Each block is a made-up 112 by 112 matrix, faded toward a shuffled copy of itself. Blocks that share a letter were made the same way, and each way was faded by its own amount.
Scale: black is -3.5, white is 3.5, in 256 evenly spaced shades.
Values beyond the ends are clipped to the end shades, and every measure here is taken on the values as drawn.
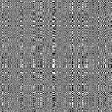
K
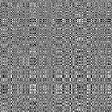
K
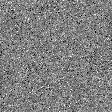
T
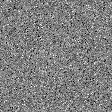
T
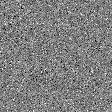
T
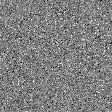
T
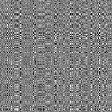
K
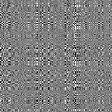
K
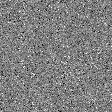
T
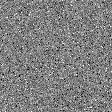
T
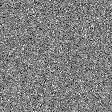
T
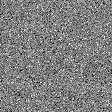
T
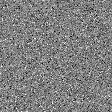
T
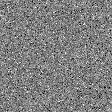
T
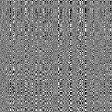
K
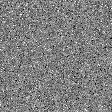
T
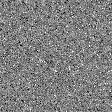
T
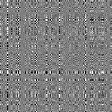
K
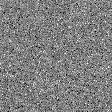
T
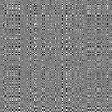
K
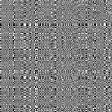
K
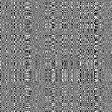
K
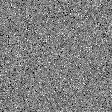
T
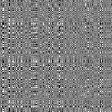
K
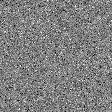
T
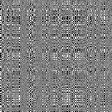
K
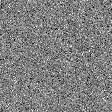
T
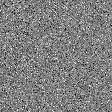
T
